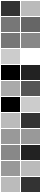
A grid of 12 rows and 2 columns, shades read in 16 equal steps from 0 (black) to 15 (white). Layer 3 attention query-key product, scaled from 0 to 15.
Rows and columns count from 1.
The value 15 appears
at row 4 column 2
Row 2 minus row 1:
4 -5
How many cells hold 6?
1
